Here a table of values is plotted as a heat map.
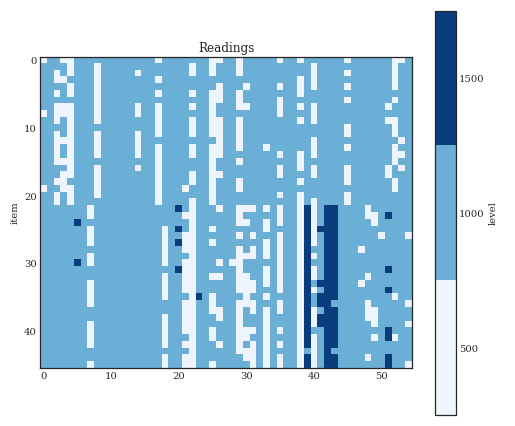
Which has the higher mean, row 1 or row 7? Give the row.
1
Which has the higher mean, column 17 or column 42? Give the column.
42
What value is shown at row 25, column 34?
1000
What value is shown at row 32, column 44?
1000
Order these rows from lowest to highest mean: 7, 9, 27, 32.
7, 9, 32, 27
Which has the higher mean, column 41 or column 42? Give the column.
42
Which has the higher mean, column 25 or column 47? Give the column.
47
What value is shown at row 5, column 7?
1000
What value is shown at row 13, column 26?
500
